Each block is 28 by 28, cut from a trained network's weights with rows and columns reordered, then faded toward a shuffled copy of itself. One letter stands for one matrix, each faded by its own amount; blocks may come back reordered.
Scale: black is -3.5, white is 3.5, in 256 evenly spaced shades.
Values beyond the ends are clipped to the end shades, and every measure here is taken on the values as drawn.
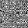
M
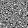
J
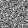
J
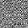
M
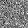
J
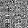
M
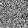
J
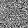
J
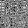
M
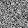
J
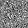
J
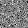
J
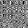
M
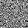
J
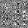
M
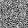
J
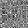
M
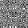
M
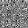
M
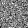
J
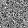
J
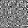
M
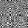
M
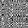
M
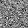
J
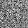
J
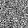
J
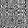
M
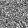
J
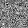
J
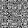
M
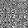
M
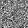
J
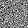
J
